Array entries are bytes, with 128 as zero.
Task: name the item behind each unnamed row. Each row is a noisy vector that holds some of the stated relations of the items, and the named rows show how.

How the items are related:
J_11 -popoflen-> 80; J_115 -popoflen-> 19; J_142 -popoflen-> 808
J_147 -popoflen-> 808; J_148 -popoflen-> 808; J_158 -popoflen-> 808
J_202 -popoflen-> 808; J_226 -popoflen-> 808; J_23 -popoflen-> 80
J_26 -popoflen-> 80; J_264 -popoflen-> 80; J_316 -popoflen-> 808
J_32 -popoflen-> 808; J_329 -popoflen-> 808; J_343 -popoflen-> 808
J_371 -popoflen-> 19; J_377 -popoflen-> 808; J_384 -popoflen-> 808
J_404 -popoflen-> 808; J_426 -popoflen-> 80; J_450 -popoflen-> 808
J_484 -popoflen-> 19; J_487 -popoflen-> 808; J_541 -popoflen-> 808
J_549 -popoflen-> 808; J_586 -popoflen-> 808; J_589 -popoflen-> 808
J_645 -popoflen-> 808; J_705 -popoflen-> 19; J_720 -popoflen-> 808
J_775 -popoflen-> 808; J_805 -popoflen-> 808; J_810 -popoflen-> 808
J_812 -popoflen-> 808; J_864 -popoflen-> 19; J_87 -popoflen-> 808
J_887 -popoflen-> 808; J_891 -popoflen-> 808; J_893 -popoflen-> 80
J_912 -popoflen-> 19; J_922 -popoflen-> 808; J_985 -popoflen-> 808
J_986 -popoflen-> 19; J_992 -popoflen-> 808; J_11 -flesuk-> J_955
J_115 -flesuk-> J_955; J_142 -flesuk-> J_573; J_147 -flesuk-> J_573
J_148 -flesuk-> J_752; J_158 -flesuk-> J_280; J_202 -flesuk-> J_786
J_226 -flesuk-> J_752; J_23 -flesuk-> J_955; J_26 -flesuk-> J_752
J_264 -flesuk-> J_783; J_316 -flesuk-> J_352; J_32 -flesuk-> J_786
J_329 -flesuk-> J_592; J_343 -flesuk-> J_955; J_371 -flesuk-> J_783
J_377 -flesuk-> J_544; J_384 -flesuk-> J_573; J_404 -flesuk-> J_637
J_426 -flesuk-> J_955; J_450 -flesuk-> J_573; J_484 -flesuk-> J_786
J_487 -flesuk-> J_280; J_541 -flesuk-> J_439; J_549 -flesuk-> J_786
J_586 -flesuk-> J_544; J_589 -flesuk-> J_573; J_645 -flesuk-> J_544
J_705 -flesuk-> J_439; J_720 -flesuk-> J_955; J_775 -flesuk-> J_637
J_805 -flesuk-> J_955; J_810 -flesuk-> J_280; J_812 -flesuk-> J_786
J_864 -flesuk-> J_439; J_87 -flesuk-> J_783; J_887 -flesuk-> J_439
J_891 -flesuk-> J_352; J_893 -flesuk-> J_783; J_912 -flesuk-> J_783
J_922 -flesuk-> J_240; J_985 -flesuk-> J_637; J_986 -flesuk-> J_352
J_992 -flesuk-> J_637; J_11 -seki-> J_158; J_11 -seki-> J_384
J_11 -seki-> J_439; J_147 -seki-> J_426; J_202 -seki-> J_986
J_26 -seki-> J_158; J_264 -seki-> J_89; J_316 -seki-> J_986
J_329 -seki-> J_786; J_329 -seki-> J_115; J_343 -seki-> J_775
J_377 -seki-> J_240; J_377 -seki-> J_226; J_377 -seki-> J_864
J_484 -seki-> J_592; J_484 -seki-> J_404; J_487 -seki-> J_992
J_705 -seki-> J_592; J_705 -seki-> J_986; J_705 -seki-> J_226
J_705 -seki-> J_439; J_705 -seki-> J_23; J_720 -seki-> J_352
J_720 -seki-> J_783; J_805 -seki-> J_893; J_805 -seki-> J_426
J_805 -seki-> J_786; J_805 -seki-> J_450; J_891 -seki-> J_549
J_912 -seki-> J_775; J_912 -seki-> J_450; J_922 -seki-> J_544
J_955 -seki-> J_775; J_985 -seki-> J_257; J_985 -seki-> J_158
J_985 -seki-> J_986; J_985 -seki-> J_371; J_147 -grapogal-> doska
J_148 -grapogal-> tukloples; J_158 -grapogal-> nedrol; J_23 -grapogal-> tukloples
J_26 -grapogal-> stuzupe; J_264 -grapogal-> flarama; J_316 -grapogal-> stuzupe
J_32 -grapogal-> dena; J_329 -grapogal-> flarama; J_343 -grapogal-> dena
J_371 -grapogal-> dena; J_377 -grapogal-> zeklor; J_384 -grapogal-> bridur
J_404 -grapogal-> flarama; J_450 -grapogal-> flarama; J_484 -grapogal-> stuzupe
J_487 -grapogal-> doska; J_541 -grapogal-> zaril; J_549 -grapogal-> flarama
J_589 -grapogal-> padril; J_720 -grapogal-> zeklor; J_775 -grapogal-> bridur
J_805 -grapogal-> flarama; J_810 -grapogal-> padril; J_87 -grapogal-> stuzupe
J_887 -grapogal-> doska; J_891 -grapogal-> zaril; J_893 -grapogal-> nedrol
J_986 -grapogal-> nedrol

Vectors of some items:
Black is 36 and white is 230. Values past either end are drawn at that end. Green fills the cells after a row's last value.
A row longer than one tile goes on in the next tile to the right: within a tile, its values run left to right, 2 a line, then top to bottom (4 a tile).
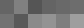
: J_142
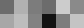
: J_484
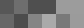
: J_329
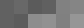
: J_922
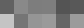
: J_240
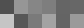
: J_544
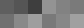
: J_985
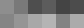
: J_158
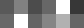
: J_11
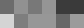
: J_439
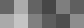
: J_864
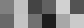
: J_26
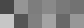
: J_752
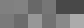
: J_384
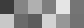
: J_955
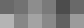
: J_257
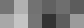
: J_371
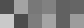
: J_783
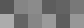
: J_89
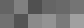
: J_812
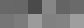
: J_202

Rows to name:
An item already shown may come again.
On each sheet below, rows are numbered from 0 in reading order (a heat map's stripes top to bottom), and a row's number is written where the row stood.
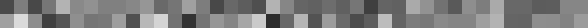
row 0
J_705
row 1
J_316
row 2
J_775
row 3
J_786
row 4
J_147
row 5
J_377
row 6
J_922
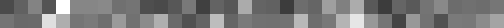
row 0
J_805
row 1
J_384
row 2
J_147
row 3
J_487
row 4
J_986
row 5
J_32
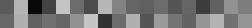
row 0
J_264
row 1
J_786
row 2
J_891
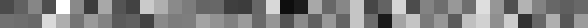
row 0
J_805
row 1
J_912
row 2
J_226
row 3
J_893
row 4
J_26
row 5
J_720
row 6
J_786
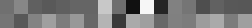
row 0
J_992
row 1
J_426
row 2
J_404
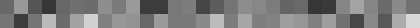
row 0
J_450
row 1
J_439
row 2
J_148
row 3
J_226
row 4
J_87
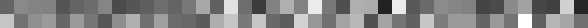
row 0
J_240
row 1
J_549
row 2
J_343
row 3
J_955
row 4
J_115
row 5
J_592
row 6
J_23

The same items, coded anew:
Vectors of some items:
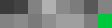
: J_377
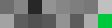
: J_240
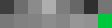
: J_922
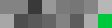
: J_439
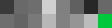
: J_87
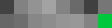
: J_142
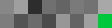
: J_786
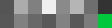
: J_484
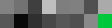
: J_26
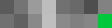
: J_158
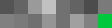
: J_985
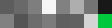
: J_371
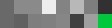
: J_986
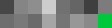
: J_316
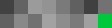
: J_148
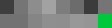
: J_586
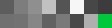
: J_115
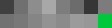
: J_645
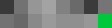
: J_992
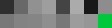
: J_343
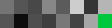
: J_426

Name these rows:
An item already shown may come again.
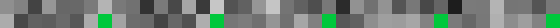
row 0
J_257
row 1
J_955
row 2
J_985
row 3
J_450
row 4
J_404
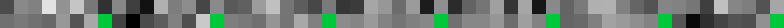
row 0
J_864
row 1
J_893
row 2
J_985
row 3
J_720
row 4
J_805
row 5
J_384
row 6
J_26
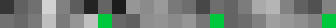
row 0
J_87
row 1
J_549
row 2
J_384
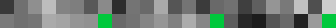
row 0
J_226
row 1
J_329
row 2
J_23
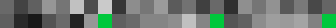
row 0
J_23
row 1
J_147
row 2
J_450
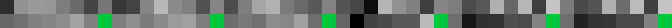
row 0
J_32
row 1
J_377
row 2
J_202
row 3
J_264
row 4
J_11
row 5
J_11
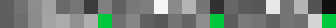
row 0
J_775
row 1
J_705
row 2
J_912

